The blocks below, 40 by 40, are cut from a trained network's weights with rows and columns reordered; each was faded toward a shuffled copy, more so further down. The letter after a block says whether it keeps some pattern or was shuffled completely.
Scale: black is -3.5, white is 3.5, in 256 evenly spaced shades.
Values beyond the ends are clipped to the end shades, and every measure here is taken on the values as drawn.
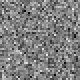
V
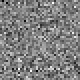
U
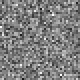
V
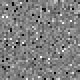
V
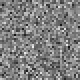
V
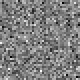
V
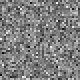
U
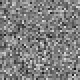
V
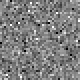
V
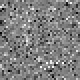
V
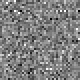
U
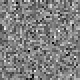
U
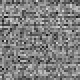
U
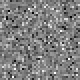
V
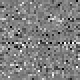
U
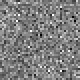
U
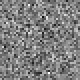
V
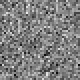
V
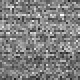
U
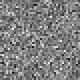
V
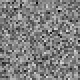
V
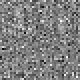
U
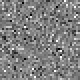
V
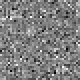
U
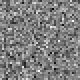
V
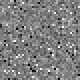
V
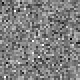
V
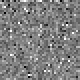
U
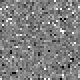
V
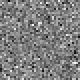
V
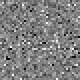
U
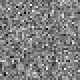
U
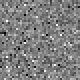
V
